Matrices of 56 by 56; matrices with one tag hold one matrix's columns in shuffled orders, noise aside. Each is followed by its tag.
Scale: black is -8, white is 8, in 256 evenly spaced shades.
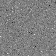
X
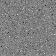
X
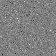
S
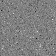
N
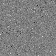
X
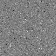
N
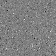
N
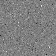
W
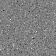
N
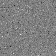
X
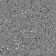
N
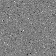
S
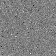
X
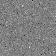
W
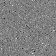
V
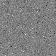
X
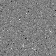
N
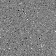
N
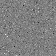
X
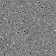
S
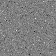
S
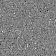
N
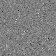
N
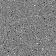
V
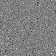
V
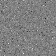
V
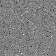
X
